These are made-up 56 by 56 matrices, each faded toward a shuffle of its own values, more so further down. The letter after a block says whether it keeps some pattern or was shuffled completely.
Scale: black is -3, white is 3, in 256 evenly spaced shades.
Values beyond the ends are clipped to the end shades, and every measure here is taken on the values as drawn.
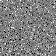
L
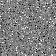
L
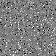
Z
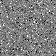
L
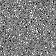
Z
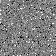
L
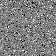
L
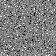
L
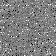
Z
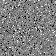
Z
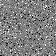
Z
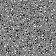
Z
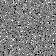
L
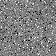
L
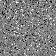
Z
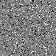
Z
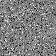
L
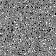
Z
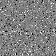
Z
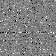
Z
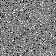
L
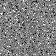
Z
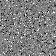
L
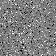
L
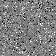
L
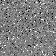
Z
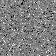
L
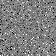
L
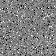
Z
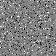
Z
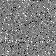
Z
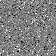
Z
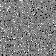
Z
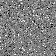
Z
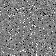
Z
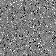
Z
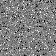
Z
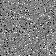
L
